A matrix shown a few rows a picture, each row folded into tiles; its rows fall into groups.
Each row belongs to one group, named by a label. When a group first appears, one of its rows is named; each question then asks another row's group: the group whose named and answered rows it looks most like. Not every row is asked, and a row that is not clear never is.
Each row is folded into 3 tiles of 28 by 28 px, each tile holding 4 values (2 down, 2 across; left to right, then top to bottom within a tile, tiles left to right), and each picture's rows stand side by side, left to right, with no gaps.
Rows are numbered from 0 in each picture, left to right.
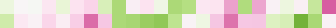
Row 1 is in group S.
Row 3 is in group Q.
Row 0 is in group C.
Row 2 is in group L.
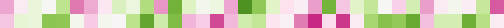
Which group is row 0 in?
Q
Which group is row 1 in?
Q
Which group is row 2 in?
L
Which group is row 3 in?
L
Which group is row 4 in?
S
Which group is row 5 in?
Q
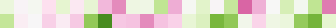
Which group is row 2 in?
Q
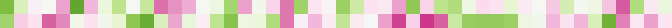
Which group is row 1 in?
Q
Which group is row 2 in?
Q
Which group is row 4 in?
L
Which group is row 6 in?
C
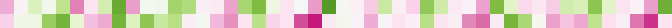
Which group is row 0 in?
Q
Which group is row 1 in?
S
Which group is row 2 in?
L
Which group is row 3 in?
L
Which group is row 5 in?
L
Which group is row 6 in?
C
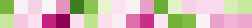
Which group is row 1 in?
L
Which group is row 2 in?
C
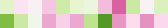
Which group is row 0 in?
C
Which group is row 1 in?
C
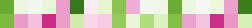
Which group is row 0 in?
L
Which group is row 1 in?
S
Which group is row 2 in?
L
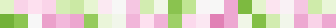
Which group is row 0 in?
C
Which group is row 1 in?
C
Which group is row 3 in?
C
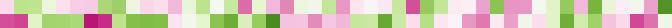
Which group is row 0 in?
S
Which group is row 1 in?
S
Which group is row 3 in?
C
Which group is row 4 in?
Q
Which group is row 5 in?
L
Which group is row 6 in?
Q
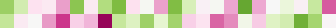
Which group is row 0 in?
L
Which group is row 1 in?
S
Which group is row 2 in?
L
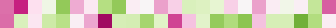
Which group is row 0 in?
Q
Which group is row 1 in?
S
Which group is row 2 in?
S
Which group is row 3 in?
Q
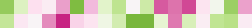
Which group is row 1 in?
Q
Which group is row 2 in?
Q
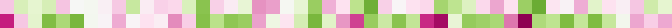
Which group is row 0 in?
S
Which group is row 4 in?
S
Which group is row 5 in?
S
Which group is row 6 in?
S
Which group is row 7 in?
C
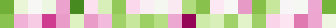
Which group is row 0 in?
L
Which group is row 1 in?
S
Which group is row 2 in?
S
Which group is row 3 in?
L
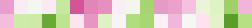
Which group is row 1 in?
Q
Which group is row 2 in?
Q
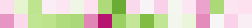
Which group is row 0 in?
S
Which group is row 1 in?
S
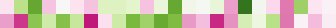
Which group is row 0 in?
S
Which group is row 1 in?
S
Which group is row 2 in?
L
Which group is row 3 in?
C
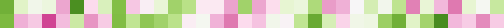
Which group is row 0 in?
L
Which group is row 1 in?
S
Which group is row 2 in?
L
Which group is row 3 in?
Q
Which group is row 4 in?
Q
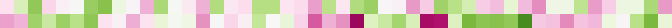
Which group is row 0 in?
S
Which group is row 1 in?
L
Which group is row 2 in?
C
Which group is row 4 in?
S
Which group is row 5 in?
S
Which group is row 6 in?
C
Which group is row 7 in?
Q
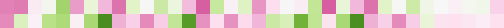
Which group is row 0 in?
Q
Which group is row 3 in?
Q
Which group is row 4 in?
C
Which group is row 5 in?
C
